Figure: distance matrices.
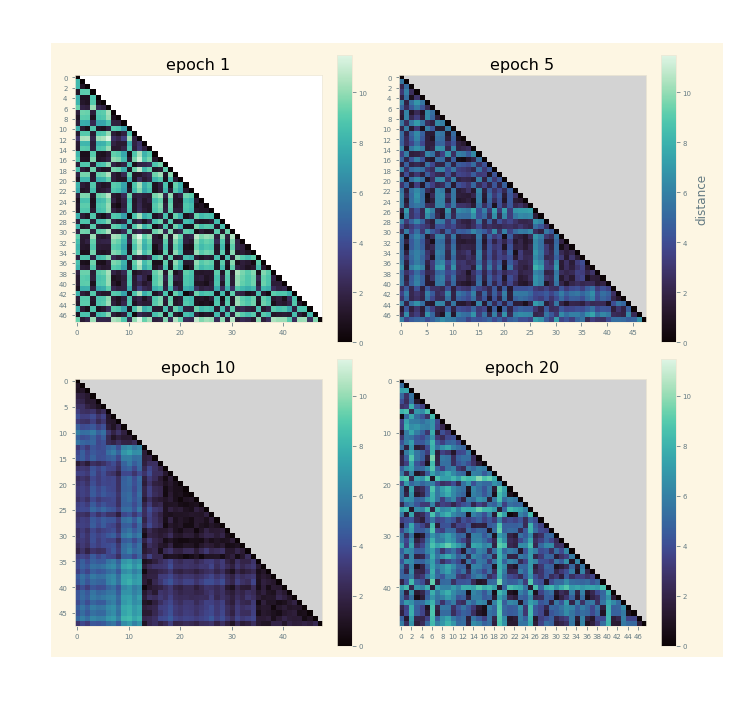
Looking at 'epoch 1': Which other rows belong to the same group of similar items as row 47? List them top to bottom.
1, 2, 4, 5, 6, 10, 15, 16, 18, 21, 22, 27, 29, 31, 32, 33, 34, 36, 37, 42, 45
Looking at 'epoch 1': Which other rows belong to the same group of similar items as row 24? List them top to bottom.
0, 3, 7, 8, 9, 11, 12, 13, 14, 17, 19, 20, 23, 25, 26, 28, 30, 35, 38, 39, 40, 41, 43, 44, 46
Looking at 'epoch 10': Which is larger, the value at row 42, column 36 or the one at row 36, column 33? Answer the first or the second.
the second
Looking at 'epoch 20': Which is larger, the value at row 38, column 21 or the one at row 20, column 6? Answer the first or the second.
the second
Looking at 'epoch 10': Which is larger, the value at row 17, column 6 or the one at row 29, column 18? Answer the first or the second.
the first
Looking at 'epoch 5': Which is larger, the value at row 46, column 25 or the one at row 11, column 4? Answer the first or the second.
the first
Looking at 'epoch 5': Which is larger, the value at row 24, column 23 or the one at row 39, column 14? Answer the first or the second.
the second
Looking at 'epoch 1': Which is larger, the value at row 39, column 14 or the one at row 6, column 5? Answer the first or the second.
the second
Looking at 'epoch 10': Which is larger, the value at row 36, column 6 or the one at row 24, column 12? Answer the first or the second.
the first
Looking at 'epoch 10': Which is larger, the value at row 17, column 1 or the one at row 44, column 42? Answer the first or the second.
the first
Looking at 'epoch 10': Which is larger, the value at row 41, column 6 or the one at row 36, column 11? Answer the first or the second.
the second
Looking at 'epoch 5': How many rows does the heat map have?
48
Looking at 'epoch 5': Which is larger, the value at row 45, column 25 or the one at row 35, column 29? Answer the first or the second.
the first
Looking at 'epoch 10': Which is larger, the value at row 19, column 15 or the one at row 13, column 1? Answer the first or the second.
the second
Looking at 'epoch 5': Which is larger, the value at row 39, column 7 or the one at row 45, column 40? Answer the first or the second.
the first
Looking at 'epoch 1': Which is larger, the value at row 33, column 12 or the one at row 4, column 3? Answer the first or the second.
the first
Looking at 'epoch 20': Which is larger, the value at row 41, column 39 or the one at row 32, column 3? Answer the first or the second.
the first
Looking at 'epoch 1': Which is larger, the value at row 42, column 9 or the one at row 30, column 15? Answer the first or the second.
the second
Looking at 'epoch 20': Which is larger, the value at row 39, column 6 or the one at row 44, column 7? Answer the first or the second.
the first
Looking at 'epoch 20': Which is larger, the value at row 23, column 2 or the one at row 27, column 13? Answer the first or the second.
the first
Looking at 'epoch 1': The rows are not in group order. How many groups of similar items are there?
2
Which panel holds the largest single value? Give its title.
epoch 1
